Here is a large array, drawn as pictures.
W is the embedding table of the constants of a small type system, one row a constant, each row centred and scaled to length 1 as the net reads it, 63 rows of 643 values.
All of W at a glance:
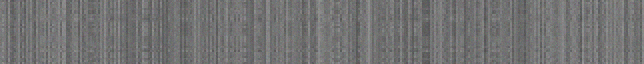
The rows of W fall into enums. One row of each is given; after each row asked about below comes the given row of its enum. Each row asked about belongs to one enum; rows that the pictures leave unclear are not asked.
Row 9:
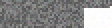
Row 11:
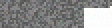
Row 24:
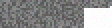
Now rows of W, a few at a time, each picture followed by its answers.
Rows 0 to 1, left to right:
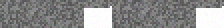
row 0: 11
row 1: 11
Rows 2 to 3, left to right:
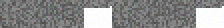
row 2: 24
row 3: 24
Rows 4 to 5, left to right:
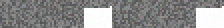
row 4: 24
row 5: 11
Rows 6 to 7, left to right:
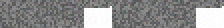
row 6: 24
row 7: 11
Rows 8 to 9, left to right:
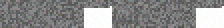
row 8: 11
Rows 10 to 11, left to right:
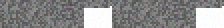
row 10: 11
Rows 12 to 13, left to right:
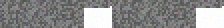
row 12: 11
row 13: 11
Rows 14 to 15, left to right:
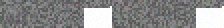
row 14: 9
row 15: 24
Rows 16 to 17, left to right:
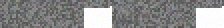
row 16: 11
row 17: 9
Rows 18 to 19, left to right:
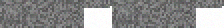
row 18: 9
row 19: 9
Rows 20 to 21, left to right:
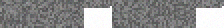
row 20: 9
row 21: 24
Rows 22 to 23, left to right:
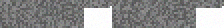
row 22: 24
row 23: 11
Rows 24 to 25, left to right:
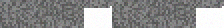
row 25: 24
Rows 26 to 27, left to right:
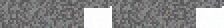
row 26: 11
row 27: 11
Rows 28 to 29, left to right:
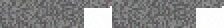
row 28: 24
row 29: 24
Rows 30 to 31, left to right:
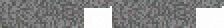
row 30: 24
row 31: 24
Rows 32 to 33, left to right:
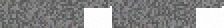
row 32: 11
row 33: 24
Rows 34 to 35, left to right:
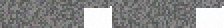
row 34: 11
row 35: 24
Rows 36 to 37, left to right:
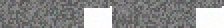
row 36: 11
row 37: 9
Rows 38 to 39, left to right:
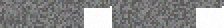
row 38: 9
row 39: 11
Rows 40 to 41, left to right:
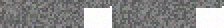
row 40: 9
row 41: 11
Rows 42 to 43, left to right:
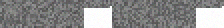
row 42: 9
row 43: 24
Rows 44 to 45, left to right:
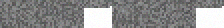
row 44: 24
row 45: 9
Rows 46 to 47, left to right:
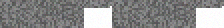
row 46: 24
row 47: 24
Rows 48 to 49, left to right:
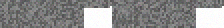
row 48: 11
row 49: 9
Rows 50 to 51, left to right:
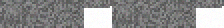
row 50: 9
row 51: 9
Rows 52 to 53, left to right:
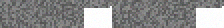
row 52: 24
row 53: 11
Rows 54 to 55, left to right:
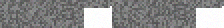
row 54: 11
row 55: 24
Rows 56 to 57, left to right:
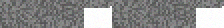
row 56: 24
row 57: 24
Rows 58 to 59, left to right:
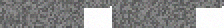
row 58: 9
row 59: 11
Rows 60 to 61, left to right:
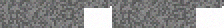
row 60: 11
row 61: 11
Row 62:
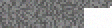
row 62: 24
